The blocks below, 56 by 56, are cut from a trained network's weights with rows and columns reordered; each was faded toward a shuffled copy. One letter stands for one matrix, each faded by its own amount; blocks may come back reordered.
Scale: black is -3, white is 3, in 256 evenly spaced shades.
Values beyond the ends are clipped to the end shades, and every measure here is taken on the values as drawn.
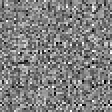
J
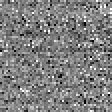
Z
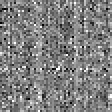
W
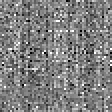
W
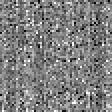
W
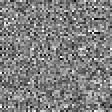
J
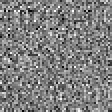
J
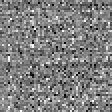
Z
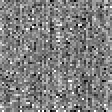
W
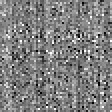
W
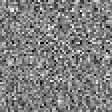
J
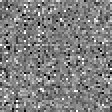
Z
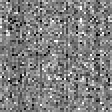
W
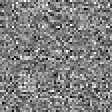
J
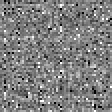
Z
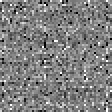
Z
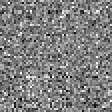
J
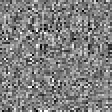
J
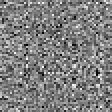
J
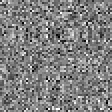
J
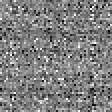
Z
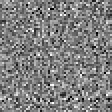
J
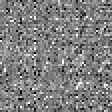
Z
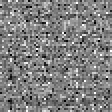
Z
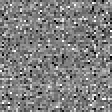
Z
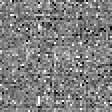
Z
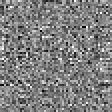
J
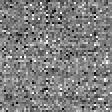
Z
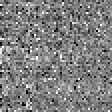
Z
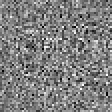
J
